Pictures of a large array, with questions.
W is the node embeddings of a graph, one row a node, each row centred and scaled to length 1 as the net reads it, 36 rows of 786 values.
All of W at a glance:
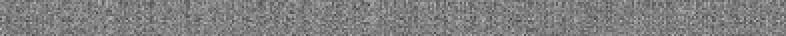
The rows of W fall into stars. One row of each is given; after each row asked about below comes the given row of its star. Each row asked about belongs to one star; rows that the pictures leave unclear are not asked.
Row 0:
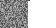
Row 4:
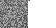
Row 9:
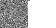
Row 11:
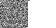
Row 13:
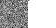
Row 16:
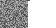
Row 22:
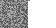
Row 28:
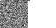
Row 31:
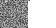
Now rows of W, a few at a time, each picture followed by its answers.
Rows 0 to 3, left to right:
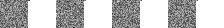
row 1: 9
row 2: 31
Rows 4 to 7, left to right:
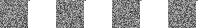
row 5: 31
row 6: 28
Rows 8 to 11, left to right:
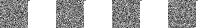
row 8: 16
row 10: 13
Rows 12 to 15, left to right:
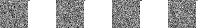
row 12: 11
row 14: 0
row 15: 22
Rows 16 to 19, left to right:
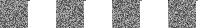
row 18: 9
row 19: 11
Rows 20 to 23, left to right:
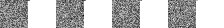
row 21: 28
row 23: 4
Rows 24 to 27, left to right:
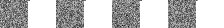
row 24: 0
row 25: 16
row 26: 16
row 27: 13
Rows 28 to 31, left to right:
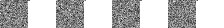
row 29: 31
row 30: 28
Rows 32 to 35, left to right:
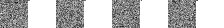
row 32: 28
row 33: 16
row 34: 4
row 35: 4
